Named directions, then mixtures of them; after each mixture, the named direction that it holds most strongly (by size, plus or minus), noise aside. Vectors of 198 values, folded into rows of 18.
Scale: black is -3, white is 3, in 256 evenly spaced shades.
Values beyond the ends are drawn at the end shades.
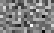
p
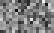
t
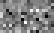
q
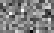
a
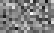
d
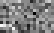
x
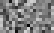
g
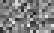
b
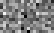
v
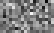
d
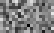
g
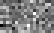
x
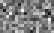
a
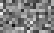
v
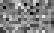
p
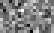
g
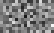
b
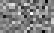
d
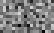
p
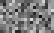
t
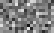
g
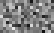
p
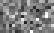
q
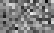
d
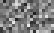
b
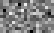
a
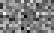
v
